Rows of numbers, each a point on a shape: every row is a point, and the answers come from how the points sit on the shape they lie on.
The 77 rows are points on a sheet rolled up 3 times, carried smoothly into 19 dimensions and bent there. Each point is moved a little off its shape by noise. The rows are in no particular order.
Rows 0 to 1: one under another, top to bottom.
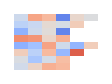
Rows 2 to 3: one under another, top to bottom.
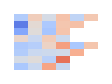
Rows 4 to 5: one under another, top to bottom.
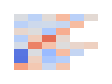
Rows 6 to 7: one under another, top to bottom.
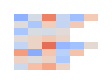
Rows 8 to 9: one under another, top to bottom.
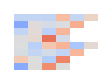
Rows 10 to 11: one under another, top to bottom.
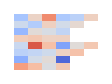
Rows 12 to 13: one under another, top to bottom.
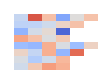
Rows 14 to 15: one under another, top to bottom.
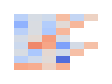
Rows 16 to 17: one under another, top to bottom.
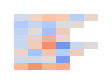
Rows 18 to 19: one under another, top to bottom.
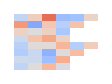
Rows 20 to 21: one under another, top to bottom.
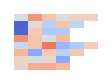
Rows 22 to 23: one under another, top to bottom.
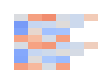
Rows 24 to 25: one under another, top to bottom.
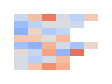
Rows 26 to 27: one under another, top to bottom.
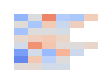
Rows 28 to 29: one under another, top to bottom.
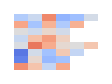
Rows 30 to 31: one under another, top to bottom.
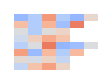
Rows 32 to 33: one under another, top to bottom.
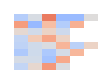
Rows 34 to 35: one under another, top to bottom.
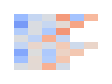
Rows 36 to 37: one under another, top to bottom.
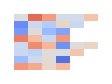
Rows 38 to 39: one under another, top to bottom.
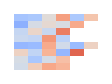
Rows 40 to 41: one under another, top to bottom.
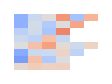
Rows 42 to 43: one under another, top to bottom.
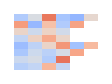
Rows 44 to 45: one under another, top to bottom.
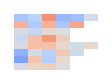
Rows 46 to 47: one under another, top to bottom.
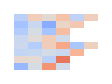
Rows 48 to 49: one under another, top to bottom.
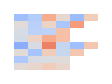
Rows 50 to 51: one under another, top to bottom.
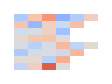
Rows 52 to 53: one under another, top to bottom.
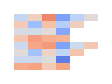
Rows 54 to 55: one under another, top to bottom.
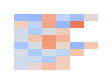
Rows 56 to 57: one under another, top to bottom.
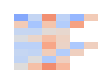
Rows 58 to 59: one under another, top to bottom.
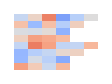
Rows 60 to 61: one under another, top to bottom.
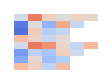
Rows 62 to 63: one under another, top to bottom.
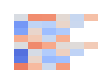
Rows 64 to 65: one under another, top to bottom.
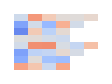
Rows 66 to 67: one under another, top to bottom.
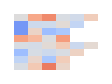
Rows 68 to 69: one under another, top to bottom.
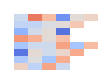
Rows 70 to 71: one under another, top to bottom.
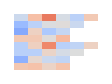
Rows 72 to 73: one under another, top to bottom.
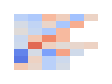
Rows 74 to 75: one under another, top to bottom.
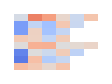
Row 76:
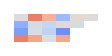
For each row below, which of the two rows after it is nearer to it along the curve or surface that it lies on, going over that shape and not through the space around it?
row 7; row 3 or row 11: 11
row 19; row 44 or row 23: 23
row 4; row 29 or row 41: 41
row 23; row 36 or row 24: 24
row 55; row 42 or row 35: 35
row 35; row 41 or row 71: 41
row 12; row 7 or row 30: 7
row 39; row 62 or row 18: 18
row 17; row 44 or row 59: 44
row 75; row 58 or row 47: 47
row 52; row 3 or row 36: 36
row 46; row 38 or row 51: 51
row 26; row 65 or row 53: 65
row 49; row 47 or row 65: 65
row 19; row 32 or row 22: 22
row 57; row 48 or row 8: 8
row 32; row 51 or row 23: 23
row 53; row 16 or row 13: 13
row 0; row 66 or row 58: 58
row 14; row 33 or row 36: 33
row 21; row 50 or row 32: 32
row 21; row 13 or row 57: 13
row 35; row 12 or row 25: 25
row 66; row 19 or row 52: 19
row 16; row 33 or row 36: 33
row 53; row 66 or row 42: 42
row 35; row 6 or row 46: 46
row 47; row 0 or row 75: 75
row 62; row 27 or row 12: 27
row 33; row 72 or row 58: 72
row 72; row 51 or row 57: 51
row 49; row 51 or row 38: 51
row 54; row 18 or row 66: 18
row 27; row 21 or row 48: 48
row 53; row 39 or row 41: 39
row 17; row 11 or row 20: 11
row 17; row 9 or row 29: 29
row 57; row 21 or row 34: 34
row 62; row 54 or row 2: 2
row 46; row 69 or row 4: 4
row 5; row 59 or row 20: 20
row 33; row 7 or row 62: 62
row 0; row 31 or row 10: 31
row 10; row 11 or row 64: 64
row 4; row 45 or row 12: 45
